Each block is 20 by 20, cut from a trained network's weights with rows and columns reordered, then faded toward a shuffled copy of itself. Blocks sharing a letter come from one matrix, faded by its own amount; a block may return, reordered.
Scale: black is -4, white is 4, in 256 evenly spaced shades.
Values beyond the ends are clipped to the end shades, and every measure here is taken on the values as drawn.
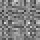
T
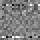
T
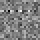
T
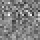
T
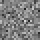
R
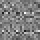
T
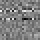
T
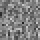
R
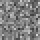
R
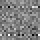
T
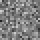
R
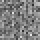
R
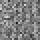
R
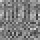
T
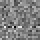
T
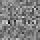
T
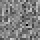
R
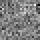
T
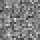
R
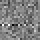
T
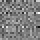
T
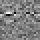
T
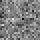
R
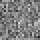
R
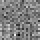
T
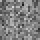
R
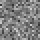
R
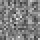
R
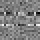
T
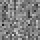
R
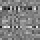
T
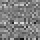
T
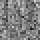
R
